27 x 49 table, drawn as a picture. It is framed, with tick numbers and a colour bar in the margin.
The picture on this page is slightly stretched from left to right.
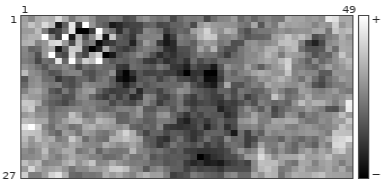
Slope: none. Average level on the scale: 50%. Odd patch: rougher, in the top left. Roughest part: top left. Odd rows or columns: none. Grain: blotchy. Mirror symmetry: none.
